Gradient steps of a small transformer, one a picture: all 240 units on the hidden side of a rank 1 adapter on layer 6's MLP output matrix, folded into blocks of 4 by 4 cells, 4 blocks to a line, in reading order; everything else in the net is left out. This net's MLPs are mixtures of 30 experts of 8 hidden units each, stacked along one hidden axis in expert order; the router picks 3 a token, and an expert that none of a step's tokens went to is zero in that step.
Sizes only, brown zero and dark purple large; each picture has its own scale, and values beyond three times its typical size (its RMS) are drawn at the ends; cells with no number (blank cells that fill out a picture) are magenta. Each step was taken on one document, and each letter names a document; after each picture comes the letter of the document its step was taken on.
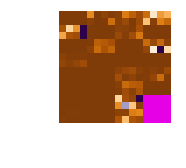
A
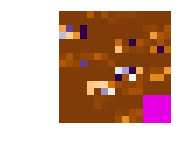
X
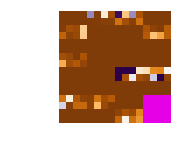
X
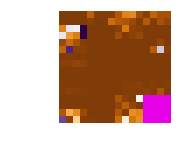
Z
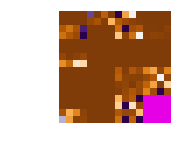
X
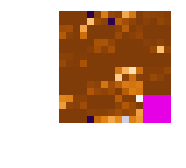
A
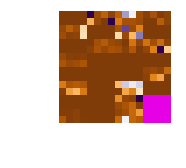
A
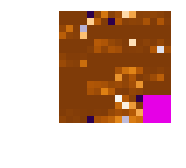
A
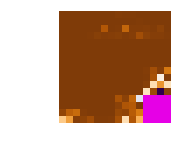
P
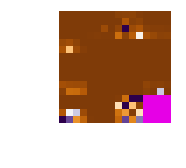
P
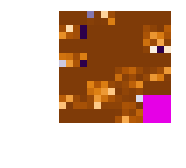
X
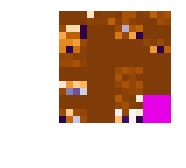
Z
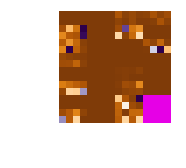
Z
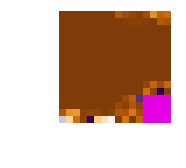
P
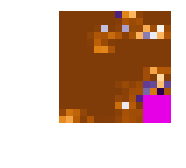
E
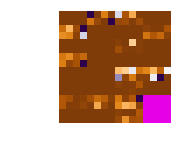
X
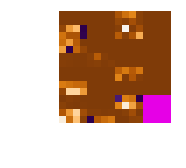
Z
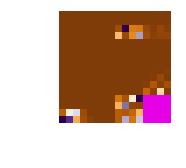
P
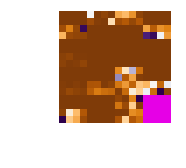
E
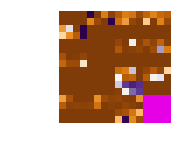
A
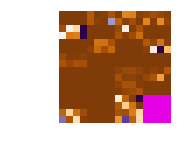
A
